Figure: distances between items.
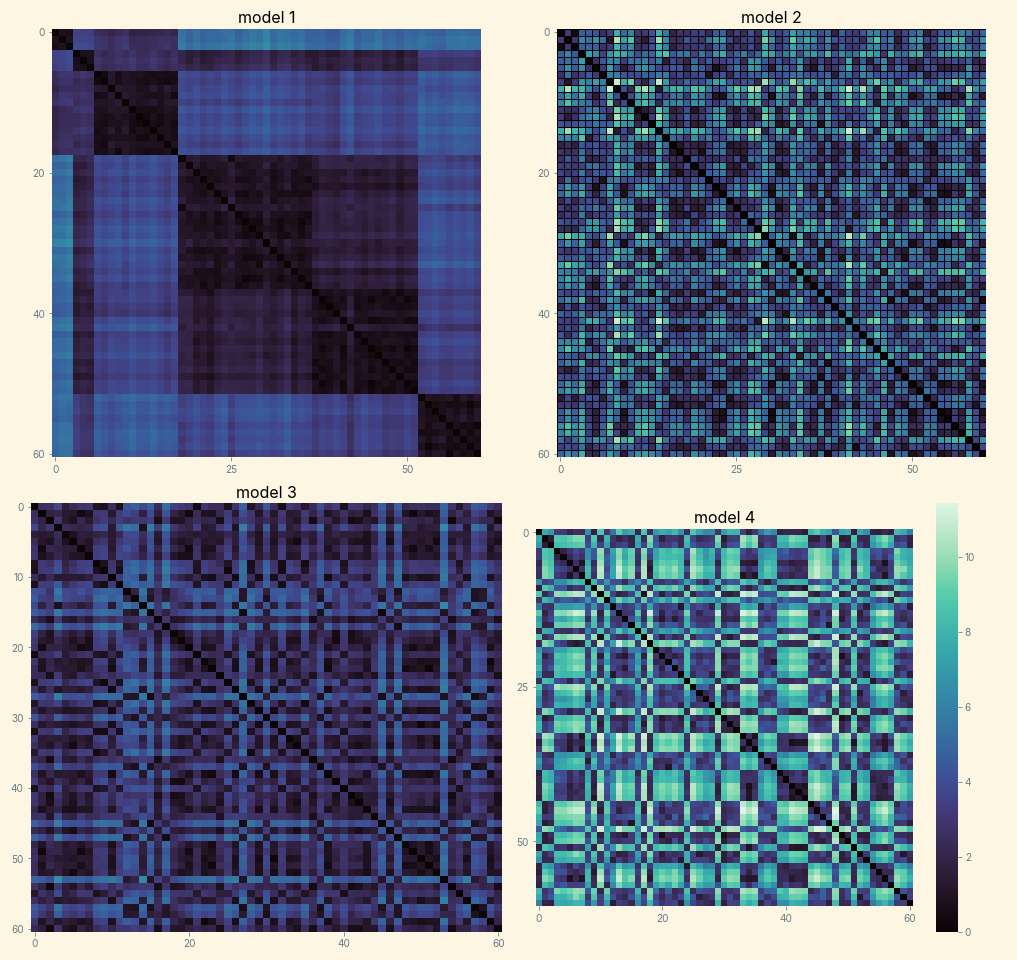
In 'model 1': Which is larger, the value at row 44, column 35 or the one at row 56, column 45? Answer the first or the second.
the second
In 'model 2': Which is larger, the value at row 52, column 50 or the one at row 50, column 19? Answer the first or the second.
the second
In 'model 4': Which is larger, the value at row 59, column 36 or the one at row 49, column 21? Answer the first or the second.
the first
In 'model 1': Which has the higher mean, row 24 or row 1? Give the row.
1
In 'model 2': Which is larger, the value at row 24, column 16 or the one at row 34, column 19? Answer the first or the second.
the second
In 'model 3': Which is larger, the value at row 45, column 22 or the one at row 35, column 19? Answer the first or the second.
the first
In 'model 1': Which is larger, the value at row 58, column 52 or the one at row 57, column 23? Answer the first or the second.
the second
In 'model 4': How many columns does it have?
61
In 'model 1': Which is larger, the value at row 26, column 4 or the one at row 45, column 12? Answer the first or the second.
the second
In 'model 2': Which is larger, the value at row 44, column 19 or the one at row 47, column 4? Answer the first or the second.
the first
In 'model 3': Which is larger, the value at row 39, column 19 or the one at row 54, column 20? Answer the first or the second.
the second
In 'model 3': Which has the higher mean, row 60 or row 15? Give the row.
15
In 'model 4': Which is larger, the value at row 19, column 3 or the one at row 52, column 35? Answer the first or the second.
the second
